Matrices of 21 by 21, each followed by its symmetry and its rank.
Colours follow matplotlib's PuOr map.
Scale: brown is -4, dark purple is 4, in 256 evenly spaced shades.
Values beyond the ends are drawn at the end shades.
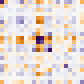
symmetric, rank three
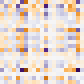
neither, rank two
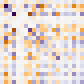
symmetric, rank three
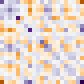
symmetric, rank three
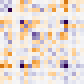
symmetric, rank three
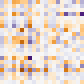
neither, rank three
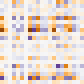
neither, rank two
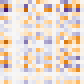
neither, rank two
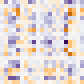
neither, rank three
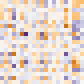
neither, rank three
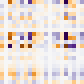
neither, rank two
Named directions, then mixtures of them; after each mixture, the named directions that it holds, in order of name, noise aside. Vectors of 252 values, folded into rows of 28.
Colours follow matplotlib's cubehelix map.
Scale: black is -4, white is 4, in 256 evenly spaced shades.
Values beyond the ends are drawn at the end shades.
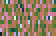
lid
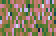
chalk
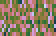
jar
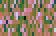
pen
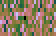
pen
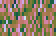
pen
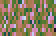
jar, pen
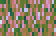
chalk, pen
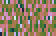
lid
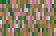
chalk, pen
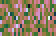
chalk, lid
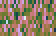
pen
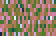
lid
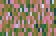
chalk, lid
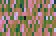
lid, pen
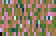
lid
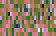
chalk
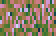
chalk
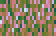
chalk, pen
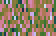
jar, lid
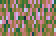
chalk, pen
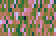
pen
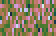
chalk
